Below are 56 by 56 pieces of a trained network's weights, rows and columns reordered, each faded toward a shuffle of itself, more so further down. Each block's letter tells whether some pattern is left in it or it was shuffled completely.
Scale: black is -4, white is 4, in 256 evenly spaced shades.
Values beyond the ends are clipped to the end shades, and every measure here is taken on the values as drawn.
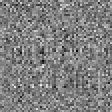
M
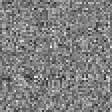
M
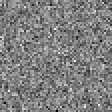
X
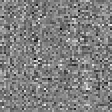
M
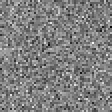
X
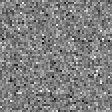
X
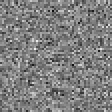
M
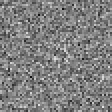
X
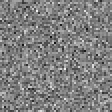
X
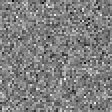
X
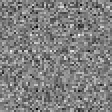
M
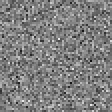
X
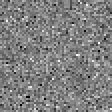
X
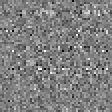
M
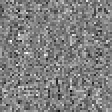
M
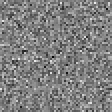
X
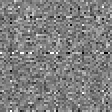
M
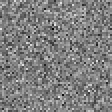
X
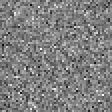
X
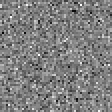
X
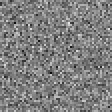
X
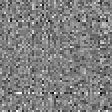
M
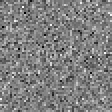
X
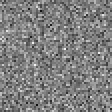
X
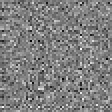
M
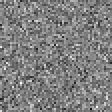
X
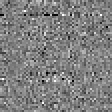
M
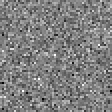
X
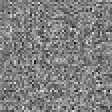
M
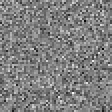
X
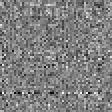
M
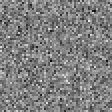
X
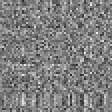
M
